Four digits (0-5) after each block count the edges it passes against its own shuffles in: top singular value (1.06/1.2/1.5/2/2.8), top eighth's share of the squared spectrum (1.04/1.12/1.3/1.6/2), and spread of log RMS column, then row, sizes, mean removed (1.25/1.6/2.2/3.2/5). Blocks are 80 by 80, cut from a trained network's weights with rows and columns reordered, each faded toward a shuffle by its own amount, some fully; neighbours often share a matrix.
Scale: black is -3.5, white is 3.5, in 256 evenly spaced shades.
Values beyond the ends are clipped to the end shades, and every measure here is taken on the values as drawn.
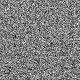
0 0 0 0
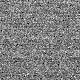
2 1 0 0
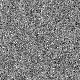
0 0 0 0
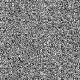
3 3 1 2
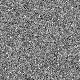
0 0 0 0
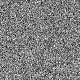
0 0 0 0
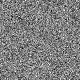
1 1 0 0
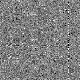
3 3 1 1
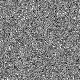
0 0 0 0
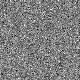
0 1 0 0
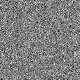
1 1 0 0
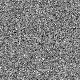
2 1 0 0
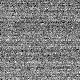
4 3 0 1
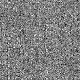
2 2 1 1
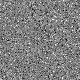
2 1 0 0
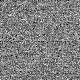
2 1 0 0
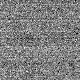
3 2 0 0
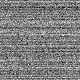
4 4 1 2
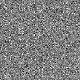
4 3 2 2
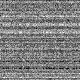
5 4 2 3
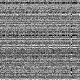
5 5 2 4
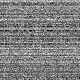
5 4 1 3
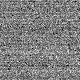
3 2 0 0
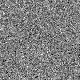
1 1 0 0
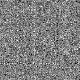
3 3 1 2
